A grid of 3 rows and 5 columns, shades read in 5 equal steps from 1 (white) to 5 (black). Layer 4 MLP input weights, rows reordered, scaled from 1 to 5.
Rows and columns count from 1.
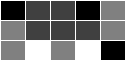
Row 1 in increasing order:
3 4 4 5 5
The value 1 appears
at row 3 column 2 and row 3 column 4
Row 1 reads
5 4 4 5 3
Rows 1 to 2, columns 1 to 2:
5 4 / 3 4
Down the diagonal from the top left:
5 4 3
